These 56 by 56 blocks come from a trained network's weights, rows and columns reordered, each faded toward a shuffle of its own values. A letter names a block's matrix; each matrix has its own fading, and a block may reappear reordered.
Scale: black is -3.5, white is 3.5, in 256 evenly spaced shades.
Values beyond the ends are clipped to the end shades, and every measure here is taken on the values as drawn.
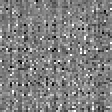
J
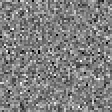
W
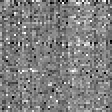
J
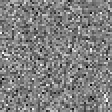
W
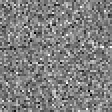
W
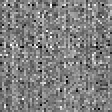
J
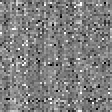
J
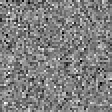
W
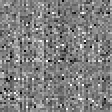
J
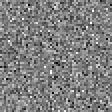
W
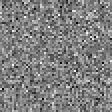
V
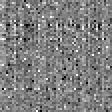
J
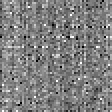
J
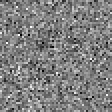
W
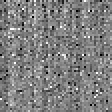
J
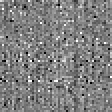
J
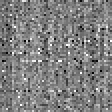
J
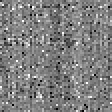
J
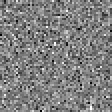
W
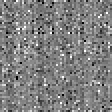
J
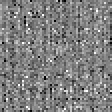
J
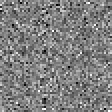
V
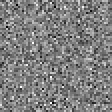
V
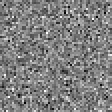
W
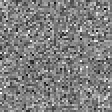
V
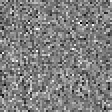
V
